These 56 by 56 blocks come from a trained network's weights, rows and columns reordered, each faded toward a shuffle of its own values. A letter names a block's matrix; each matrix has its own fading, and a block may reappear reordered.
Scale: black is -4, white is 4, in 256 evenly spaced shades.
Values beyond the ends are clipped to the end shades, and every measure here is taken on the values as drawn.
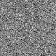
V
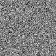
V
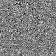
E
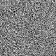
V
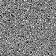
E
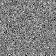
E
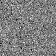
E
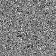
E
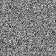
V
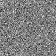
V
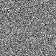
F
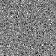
F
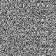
V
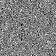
E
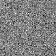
F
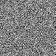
V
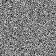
V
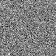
V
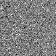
F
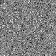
F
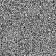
V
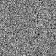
V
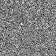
E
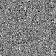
F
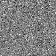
E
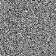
E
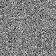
F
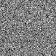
F
